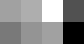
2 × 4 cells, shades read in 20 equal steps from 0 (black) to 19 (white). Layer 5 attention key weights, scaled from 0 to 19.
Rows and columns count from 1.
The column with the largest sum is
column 3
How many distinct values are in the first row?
4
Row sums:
50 32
